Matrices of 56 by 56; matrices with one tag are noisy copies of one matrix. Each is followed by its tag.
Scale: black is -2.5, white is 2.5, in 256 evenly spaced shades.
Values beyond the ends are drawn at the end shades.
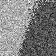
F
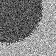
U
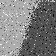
F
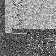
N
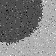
U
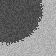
U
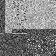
N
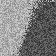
F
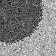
U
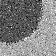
U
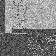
N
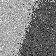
F
